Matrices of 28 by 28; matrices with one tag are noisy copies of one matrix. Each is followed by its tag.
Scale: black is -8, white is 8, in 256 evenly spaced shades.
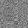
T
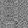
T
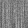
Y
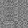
T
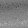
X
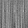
Y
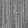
Y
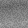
X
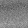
X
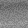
X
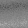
X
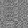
T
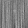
Y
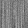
Y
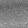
X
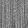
Y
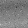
X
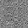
T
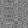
T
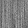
Y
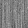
Y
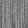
Y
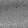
X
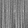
Y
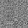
T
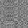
T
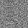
T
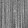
Y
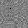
T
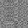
T
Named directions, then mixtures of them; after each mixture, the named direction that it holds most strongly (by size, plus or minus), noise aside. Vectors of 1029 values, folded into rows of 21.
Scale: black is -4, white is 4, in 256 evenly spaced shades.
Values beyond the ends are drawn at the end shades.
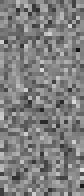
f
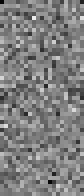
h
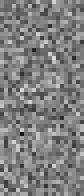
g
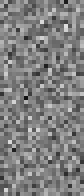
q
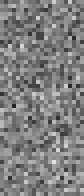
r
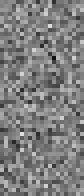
g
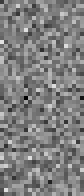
f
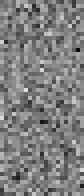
f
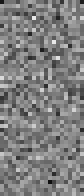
h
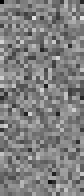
h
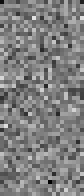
h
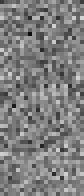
r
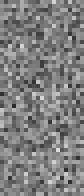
r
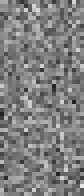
f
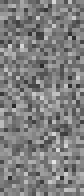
r
